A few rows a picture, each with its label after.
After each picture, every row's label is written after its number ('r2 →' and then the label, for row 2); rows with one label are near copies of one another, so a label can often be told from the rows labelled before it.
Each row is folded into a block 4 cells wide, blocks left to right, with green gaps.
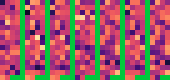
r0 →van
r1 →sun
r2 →sun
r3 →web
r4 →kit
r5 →sun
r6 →kit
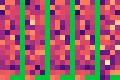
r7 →sun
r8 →van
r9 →sun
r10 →sun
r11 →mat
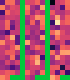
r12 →sun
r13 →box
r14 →van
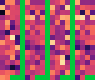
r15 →sun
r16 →web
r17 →box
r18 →web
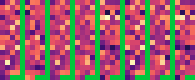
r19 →mat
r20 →sun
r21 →mat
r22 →box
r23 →web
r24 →mat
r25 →box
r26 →web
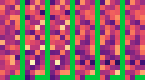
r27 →box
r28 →mat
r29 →mat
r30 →kit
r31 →kit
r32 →kit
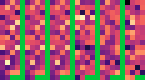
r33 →mat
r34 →mat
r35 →mat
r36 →web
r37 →kit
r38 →van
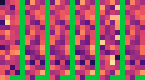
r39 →van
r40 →kit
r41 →kit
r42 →kit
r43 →box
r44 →kit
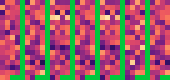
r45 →sun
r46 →kit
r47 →web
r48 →kit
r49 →web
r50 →mat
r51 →kit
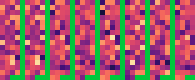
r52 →box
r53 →box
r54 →sun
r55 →kit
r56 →sun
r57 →mat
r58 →kit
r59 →sun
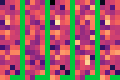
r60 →van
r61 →kit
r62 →van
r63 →box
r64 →van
